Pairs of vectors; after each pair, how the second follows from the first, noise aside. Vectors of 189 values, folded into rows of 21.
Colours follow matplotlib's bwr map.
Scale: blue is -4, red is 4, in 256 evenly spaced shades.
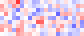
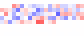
partly zeroed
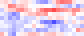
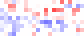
partly zeroed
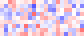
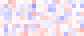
shrunk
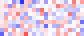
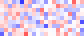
copied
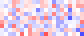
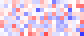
copied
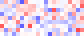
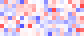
copied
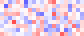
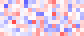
copied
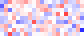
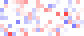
partly zeroed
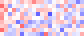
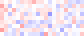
shrunk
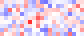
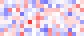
copied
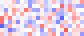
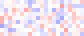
shrunk
